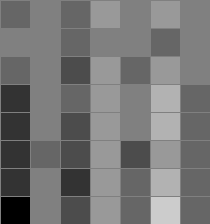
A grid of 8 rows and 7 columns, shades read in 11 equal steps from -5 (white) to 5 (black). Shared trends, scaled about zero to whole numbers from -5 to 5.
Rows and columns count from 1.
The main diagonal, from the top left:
1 0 2 -1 0 -1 1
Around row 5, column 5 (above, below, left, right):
0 2 -1 -2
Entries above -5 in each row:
7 7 7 7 7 7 7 7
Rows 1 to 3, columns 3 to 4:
1 -1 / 1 0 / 2 -1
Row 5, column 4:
-1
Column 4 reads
-1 0 -1 -1 -1 -1 -1 -1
